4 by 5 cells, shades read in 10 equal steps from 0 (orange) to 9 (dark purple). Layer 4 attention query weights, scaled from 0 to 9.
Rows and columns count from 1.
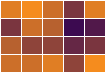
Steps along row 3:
up same up down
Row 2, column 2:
2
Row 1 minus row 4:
-1 -2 1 1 1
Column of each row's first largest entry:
4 4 4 4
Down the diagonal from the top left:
1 2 5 5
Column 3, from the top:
2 3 5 1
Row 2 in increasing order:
2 3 6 8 9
